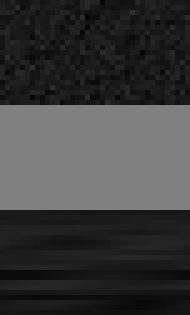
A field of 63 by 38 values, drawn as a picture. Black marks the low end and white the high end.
The table splits into 3 rows of 1 panel. Panel 1,1: very low, fine-grained, faint in contrast. Panel 2,1: middling, flat. Panel 3,1: very low, streaked across, faint in contrast.
